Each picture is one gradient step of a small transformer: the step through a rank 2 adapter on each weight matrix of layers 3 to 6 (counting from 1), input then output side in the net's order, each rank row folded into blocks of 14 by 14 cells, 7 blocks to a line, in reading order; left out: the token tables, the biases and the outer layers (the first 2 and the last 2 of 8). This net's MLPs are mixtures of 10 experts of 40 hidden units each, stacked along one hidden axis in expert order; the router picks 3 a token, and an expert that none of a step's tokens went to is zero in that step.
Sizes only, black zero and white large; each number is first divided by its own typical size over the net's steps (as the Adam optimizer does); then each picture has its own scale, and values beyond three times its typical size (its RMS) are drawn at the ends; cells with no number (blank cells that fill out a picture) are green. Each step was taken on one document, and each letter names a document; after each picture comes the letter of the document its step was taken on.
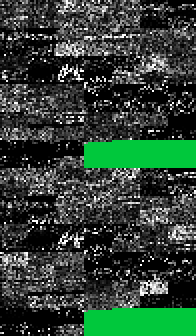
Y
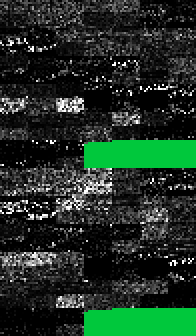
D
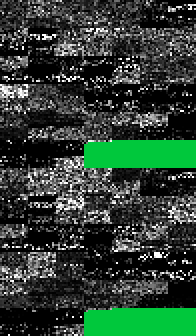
Y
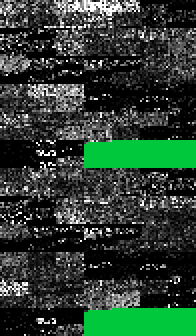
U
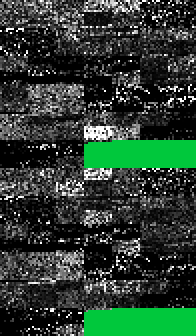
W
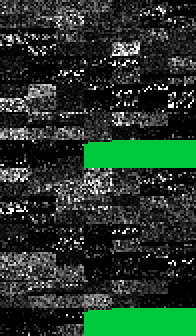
D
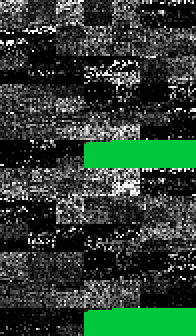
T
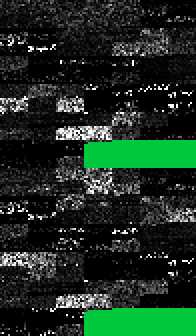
D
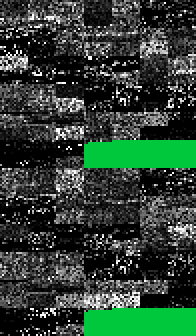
W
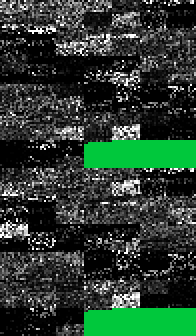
T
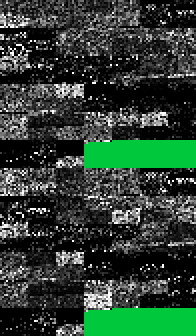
U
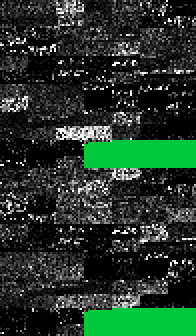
D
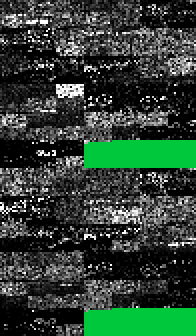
U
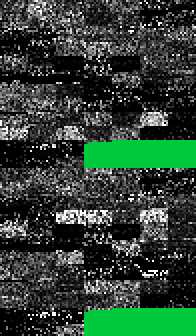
W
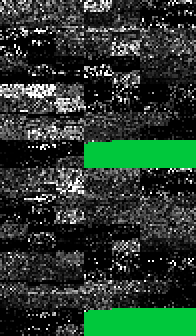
T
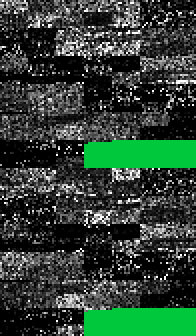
W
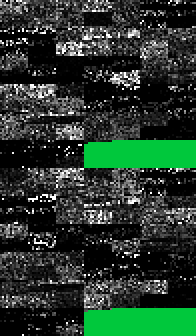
T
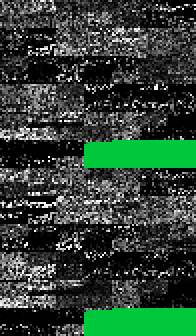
Y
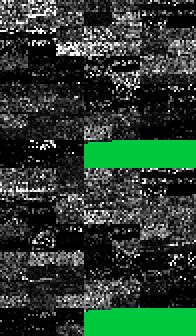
T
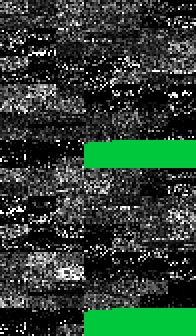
Y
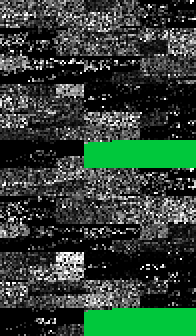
U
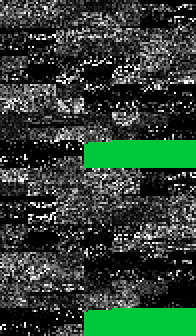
Y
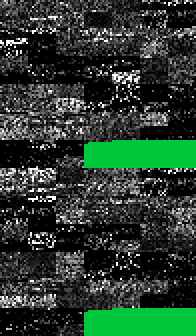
T
